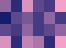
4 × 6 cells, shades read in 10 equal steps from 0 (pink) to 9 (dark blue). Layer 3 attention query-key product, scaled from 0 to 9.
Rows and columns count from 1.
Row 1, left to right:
4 8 1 6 7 0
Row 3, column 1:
6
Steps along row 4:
up down up up down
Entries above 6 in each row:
2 3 2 2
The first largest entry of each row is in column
2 1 2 2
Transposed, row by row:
4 9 6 1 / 8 6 7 8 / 1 5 4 2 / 6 7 7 3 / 7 4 6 8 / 0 7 4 0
